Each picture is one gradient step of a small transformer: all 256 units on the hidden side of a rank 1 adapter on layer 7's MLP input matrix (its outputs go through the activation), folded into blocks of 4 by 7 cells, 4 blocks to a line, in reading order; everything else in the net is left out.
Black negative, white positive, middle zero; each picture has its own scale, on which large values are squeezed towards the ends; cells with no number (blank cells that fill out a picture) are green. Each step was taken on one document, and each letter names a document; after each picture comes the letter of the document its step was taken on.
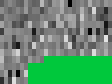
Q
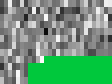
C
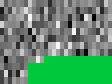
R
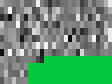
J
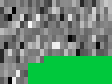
J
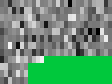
Q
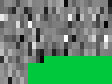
J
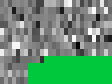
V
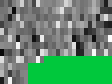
V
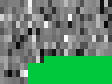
J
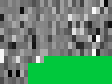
Q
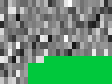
V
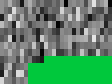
J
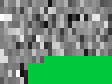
R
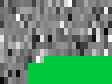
V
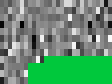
V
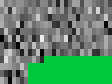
J
